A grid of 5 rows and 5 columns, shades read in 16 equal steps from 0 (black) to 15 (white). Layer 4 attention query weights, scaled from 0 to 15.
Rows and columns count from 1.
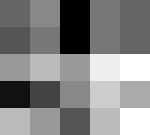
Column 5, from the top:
6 6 15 10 15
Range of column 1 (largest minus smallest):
10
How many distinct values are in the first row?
4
